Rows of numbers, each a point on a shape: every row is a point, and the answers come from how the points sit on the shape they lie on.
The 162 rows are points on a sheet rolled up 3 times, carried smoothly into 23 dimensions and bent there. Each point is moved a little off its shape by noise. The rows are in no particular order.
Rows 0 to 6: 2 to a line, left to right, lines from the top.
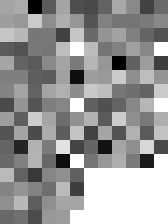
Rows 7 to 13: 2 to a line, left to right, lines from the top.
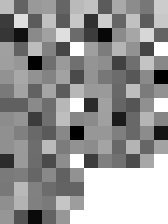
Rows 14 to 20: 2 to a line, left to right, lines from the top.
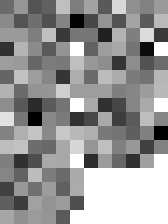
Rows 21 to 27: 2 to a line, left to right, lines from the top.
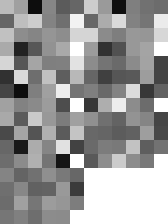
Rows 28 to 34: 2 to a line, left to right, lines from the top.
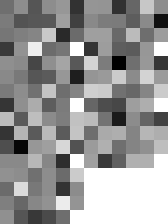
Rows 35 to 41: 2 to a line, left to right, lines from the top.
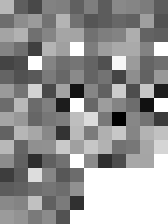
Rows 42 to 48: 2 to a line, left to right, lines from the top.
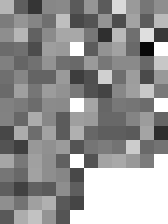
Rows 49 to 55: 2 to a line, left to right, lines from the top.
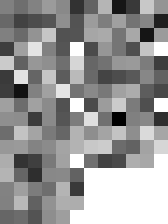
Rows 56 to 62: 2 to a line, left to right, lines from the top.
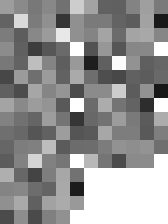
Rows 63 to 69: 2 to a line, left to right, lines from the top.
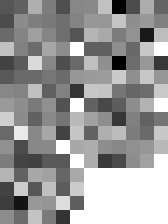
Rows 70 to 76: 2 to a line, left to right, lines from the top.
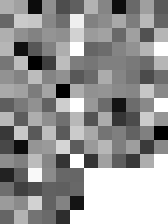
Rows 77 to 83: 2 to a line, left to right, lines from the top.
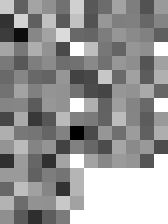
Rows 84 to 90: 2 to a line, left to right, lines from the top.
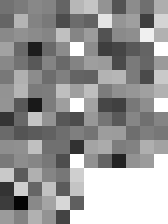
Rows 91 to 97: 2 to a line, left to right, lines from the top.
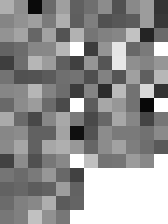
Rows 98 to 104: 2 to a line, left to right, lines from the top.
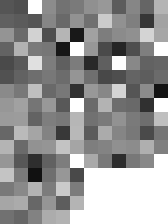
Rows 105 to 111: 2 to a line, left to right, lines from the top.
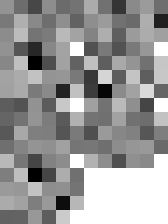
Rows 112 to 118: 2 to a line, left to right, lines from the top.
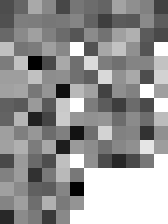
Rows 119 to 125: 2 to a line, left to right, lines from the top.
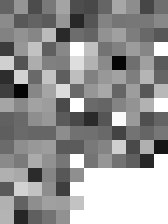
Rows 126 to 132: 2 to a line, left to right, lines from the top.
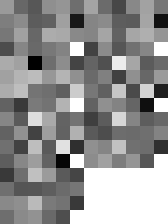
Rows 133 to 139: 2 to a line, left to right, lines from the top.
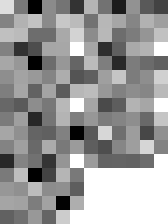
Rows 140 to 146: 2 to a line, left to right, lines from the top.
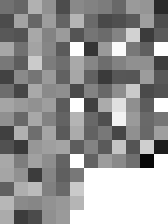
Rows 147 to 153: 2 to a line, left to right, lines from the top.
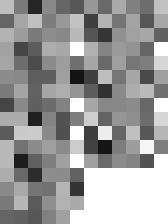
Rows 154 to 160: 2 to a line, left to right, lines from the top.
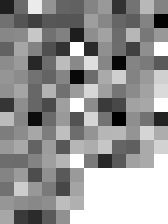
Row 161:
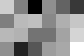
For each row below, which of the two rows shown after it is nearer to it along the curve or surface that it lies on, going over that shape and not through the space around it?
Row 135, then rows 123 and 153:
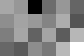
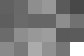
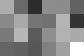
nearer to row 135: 123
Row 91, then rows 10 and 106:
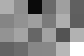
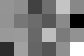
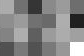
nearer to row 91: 10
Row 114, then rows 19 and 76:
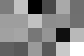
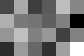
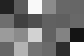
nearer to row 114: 19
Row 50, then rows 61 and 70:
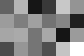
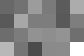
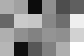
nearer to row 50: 70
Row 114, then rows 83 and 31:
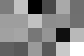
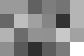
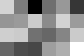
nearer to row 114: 31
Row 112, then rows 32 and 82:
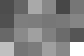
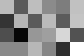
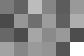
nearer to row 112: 82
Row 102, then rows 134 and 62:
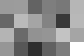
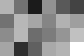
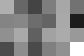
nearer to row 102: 134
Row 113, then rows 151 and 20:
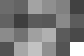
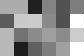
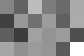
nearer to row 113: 20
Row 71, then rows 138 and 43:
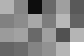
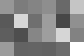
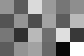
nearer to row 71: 138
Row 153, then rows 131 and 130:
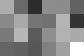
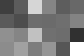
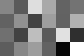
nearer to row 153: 131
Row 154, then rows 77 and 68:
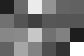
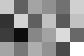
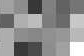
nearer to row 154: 77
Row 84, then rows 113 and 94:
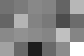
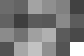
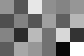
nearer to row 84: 113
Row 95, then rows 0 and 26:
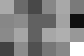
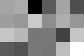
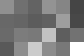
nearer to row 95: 26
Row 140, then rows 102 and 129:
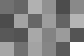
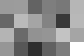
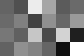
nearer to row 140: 102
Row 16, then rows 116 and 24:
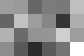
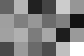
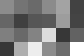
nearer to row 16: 24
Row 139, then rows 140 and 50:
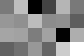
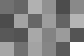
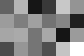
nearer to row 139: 50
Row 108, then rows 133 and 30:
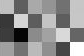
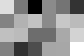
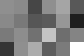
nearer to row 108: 133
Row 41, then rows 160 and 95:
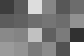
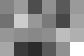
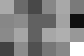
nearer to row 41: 160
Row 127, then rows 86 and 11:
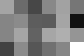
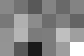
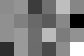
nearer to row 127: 86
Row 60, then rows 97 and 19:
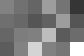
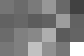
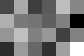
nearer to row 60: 97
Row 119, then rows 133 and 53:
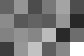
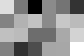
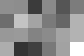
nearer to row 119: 133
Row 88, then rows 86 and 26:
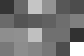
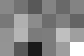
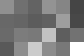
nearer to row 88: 26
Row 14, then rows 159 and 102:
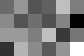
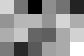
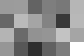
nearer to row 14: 159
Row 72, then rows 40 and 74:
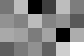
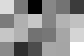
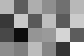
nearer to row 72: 40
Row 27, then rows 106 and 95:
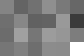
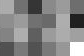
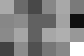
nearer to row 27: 95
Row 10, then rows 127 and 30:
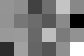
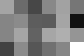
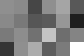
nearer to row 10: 30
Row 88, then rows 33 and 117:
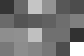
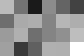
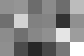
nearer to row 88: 117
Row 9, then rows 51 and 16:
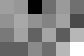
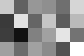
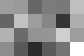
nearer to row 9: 16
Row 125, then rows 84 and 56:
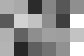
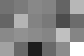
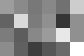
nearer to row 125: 56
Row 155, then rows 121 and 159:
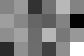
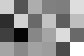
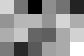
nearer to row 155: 159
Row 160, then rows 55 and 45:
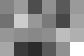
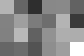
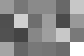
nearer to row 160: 45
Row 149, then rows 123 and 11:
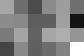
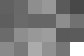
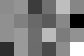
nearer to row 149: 123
